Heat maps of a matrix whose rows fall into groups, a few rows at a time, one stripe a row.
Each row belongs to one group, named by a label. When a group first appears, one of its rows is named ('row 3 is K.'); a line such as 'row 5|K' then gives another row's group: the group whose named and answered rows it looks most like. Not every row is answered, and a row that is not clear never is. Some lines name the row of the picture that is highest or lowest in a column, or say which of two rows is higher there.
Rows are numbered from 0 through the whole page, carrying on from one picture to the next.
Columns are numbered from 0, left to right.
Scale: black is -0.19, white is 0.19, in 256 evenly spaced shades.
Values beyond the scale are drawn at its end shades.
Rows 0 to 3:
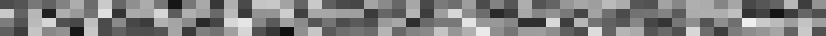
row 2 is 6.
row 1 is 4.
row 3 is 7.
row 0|4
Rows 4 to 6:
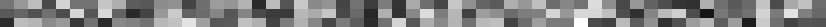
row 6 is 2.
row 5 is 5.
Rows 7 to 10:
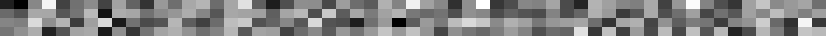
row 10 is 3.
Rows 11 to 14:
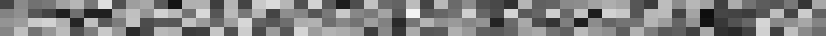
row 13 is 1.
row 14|5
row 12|3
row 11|4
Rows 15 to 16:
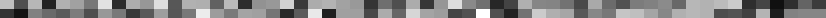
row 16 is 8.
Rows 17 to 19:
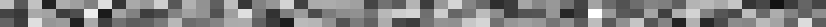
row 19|7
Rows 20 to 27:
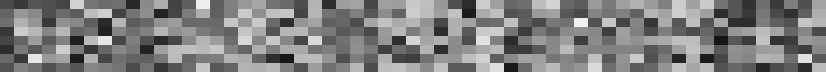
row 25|2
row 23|2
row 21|8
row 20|8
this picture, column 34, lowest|22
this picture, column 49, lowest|23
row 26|7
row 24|8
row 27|8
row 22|3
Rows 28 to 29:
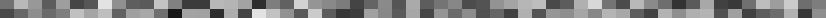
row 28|5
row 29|4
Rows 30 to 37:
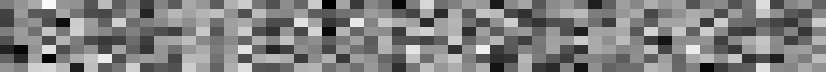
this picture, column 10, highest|36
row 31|2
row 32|3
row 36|4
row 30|1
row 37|1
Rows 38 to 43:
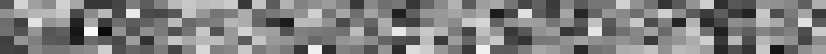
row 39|1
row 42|2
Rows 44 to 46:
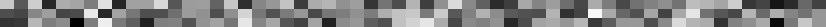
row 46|8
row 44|4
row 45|6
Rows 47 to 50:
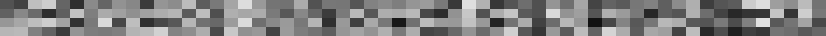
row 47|6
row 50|3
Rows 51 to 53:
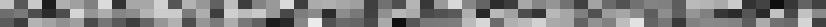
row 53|7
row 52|3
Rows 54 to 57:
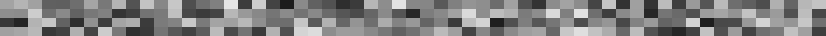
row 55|7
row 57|5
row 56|6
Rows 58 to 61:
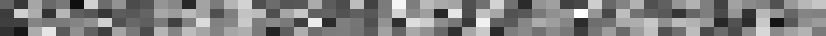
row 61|6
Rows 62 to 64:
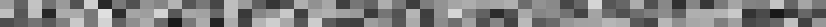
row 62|7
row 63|4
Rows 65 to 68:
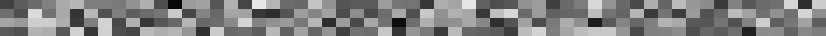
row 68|5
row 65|4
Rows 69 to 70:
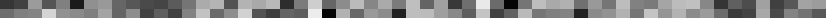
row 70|1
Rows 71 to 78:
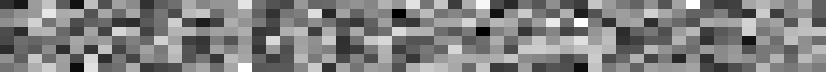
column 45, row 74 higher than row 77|No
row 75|5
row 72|1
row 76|5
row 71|6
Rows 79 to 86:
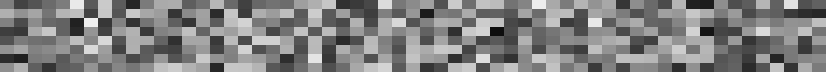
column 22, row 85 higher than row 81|Yes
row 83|4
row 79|5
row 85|8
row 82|6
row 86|3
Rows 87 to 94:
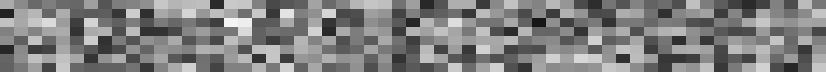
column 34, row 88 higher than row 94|Yes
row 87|3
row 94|2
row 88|2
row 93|5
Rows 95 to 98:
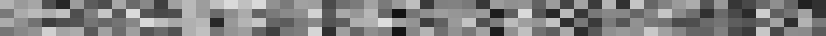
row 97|3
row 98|1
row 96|1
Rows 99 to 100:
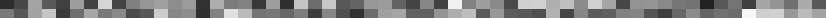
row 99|5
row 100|6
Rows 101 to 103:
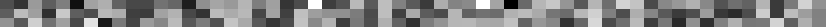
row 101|8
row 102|5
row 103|7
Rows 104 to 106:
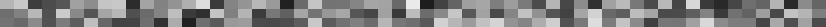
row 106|7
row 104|3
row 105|5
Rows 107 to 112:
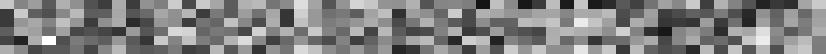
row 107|3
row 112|5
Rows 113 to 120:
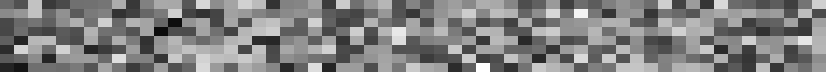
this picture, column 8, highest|119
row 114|7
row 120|8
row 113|3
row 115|4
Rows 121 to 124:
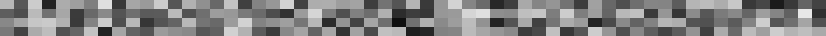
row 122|7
